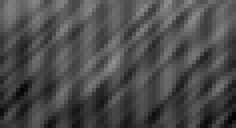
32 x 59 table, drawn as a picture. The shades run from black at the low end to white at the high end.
Slope: up to the top. Odd rows or columns: none. Stripes: upright, repeating 9 times. Average level on the scale: 30%. Histogram: bell-shaped.
